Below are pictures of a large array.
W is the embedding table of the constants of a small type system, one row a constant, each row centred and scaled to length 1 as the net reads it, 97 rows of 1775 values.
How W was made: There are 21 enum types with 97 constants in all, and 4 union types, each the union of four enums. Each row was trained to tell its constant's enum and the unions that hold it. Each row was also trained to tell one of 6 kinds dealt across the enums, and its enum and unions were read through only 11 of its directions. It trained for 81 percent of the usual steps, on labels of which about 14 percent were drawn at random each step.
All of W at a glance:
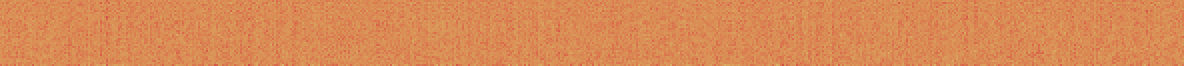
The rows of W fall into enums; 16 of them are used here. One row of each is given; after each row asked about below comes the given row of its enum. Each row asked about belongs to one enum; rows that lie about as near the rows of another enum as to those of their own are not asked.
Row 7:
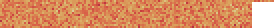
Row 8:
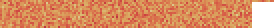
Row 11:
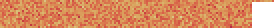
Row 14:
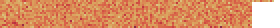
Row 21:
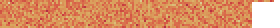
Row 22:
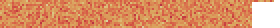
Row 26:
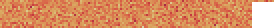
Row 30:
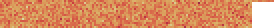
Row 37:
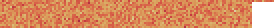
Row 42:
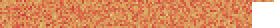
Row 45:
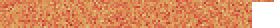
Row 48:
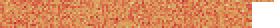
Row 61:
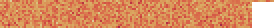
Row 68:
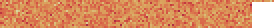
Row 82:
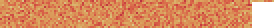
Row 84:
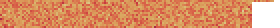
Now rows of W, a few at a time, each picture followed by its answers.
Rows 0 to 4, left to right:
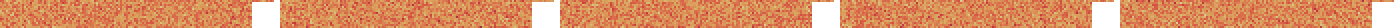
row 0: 84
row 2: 61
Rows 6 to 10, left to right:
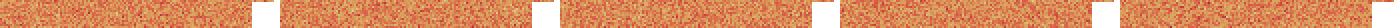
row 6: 42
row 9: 11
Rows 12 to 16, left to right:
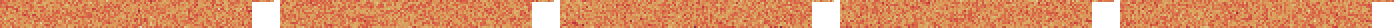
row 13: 48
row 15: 37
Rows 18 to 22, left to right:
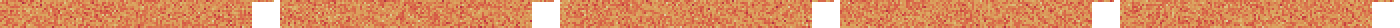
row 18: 61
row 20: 8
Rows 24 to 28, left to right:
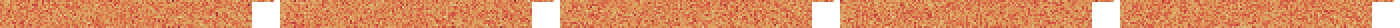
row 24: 8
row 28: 26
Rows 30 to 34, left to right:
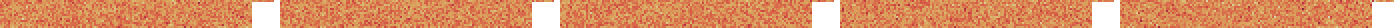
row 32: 8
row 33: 37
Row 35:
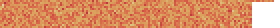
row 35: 11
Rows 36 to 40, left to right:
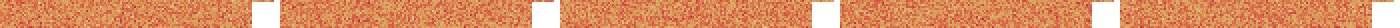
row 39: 11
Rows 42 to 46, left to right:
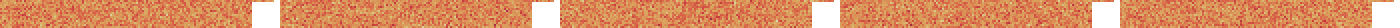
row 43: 48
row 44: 37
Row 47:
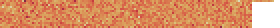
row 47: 48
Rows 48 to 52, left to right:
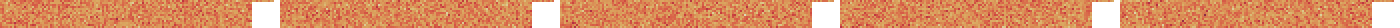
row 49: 45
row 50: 84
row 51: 48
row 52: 68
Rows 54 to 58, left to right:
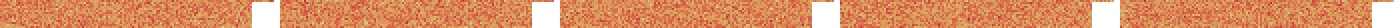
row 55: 37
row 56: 84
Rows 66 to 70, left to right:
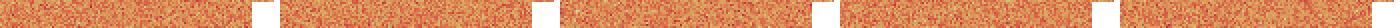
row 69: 11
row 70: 68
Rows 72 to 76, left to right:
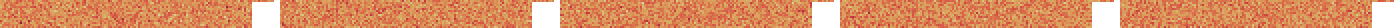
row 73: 84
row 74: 37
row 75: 8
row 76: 8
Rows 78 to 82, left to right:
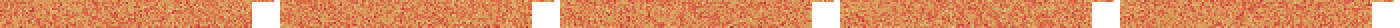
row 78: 45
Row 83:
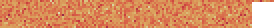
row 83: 21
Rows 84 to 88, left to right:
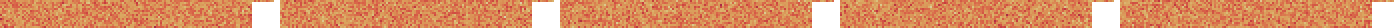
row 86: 45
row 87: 84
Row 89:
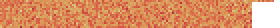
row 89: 45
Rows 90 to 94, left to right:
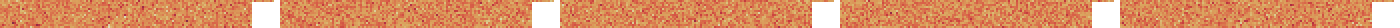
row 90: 14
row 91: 48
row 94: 68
